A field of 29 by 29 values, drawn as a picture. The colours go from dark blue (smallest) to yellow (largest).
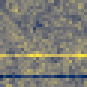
Histogram: heavy tails on both sides. Odd lines: rows 19 and 26. Average level on the scale: 50%. Slope: none. Grain: streaks across.
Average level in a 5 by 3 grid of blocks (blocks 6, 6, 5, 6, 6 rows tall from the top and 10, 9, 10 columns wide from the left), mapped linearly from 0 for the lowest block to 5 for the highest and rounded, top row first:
212
212
333
455
120
